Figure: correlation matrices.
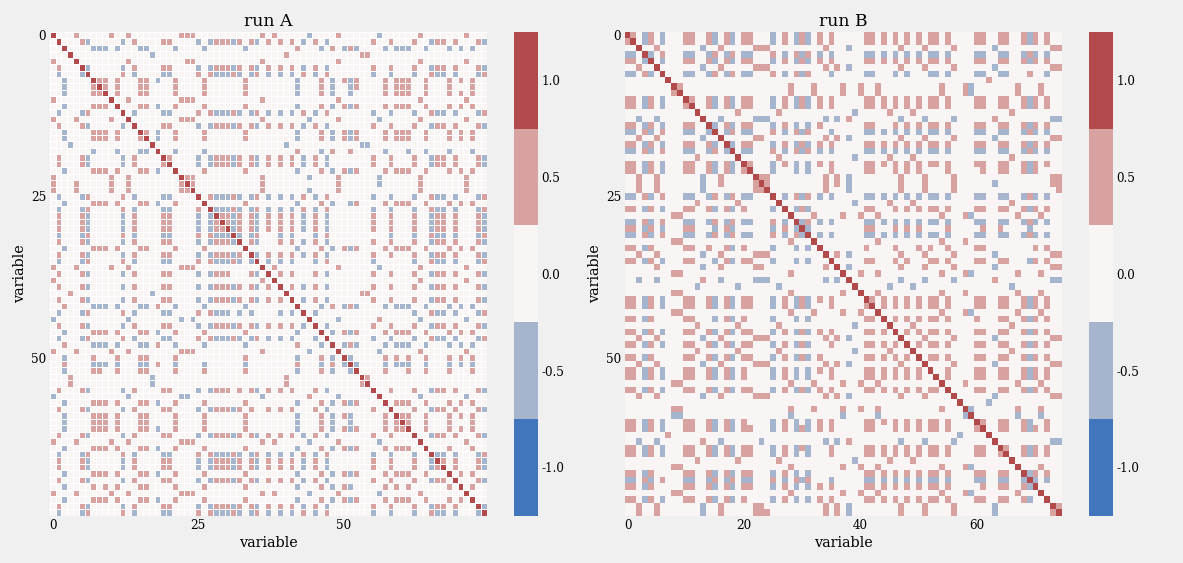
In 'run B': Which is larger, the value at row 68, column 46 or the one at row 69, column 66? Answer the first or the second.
the first
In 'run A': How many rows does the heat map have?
75
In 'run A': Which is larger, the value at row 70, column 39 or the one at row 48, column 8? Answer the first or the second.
the first
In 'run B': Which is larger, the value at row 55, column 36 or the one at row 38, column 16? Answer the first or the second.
the first
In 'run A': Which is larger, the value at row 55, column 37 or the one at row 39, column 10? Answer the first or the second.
the first
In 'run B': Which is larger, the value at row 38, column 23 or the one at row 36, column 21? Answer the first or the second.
the second
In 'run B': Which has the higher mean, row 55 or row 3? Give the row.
55
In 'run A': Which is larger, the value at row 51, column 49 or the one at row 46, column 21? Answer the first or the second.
the second
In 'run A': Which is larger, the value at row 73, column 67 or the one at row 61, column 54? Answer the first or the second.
the first
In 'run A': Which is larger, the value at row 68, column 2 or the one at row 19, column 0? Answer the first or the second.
the second
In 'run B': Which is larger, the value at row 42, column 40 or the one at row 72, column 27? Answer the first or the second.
the second
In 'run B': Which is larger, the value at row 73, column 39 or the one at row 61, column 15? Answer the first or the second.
the first
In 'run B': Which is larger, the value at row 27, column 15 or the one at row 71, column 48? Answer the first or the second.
the second
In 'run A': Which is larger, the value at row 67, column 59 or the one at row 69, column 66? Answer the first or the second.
the second
